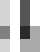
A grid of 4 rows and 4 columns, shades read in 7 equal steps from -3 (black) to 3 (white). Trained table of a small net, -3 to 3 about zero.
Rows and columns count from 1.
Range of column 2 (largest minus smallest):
0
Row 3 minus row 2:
-2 0 -1 -2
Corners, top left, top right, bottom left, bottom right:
2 3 2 1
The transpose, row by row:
2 2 0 2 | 3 3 3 3 | -1 -1 -2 1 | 3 3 1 1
